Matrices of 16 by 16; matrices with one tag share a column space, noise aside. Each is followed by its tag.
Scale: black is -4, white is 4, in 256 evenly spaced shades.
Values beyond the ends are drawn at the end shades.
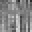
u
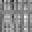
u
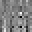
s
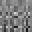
s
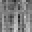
u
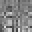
s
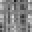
u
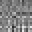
s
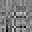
s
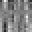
u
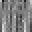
u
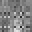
s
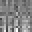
s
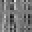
u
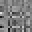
s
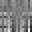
s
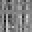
u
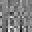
s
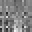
s
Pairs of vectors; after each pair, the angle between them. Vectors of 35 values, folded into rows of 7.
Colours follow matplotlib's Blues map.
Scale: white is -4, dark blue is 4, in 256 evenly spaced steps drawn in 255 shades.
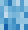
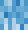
nearly opposite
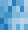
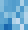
partly aligned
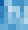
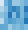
nearly opposite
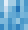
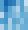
nearly opposite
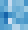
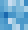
nearly parallel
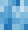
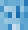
orthogonal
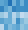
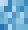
orthogonal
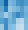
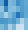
nearly parallel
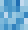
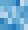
partly aligned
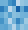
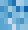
nearly parallel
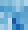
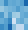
nearly opposite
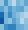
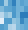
nearly opposite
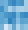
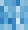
partly aligned
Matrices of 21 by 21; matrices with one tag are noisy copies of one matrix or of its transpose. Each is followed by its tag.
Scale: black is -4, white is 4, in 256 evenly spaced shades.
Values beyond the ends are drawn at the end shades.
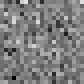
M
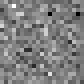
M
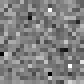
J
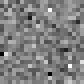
J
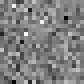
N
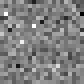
N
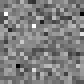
N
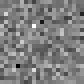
N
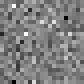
N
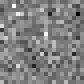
M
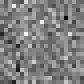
N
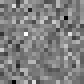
N
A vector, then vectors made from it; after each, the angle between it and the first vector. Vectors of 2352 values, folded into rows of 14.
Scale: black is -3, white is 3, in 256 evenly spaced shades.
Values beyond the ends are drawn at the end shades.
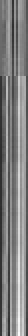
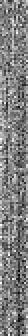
partly opposed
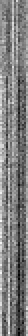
nearly opposite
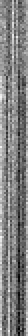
nearly opposite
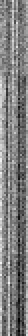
nearly opposite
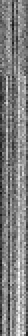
nearly parallel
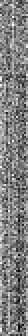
partly opposed
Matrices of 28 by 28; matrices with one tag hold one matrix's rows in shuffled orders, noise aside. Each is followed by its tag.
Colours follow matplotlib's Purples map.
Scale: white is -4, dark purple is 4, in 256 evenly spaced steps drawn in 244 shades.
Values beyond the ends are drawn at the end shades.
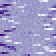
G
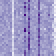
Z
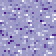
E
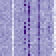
Z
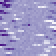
G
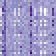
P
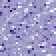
E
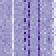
Z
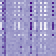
P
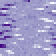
G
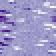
G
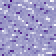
E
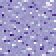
E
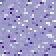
E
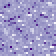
E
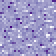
E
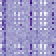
P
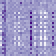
P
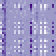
P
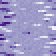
G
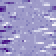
G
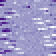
G
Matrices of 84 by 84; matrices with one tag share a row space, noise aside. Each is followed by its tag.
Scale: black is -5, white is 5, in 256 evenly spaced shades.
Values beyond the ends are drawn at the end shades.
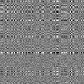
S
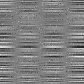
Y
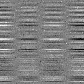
Y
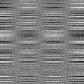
Y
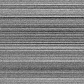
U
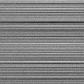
U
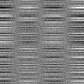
Y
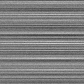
U
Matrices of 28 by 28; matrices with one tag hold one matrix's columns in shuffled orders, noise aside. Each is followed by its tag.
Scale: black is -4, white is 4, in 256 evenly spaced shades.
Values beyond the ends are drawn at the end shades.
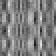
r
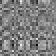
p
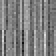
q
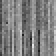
q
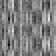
r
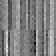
q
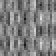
r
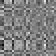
p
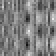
r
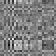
p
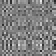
p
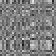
p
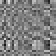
p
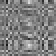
p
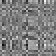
p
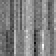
q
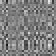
p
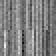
q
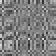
p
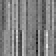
q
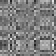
p
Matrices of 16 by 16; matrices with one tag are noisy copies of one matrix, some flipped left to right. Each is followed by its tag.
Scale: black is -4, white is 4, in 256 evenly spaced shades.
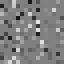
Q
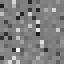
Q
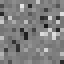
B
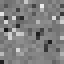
B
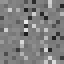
Q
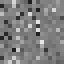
Q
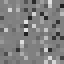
Q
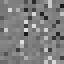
Q
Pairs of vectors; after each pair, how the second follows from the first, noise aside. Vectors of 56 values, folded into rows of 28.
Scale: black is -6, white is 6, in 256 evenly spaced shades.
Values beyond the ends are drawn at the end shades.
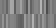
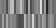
scaled up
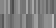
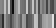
scaled up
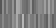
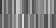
scaled up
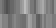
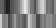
scaled up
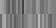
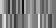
scaled up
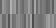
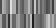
scaled up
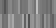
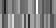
scaled up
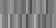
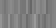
shrunk
